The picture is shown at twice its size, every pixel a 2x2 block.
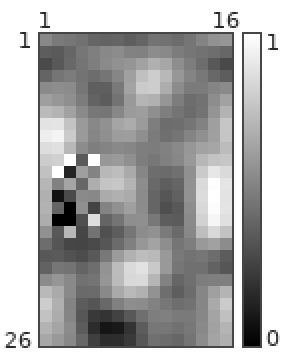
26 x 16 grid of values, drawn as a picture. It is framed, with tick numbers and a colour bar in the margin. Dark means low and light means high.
An odd patch, rougher than its surroundings, sits in the middle left. The middle left is the roughest part. The ninth with the highest average is the middle right. Neither half mirrors the other. No single row or column stands out from its neighbours.
